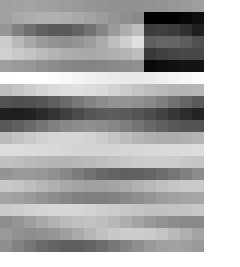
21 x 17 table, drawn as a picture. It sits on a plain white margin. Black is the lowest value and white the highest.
The ninth with the lowest average is the top right. The grain runs across in streaks. On average the colour sits 60% of the way up the scale. Values change most from cell to cell in the top right. An odd patch, lower than its surroundings, sits in the top right.
